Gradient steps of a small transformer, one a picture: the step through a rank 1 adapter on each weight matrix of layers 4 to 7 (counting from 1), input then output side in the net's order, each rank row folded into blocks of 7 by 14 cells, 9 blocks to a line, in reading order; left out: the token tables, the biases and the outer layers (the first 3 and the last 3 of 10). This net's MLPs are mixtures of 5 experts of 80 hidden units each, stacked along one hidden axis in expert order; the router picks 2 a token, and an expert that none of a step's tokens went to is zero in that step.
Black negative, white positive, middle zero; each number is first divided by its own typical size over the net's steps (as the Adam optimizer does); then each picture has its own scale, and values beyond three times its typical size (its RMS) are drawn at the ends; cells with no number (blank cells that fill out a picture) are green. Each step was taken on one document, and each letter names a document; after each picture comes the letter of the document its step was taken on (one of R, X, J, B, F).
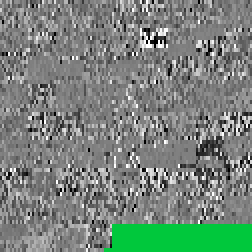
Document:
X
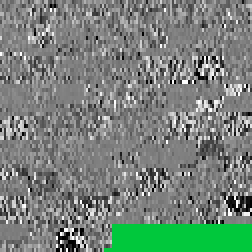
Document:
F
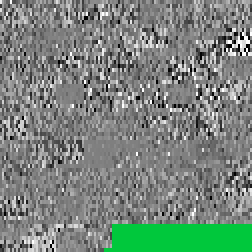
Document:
F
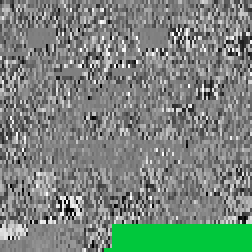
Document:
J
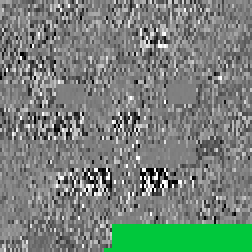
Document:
X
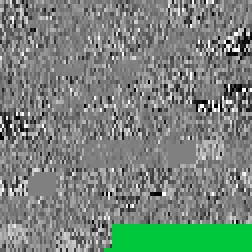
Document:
X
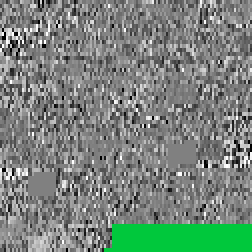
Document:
X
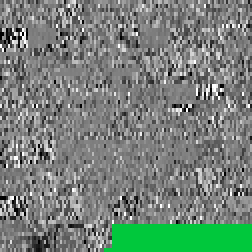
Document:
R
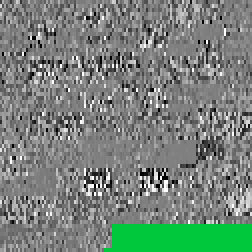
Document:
X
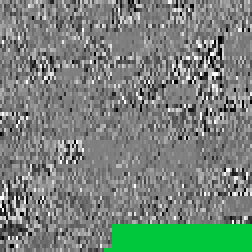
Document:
R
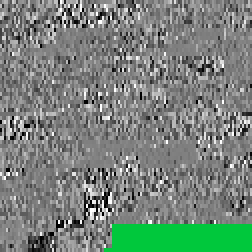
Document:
F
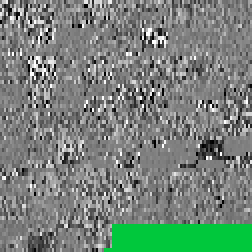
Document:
F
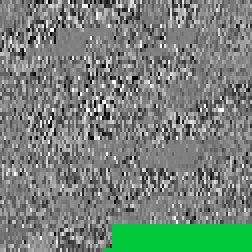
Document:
F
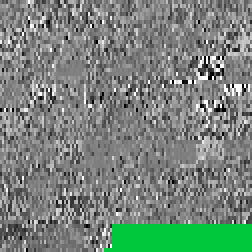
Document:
R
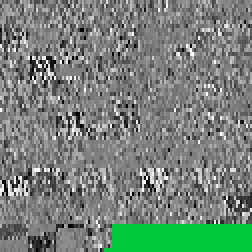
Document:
R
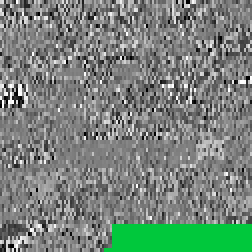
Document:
J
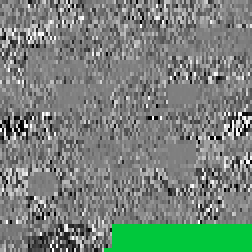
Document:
X
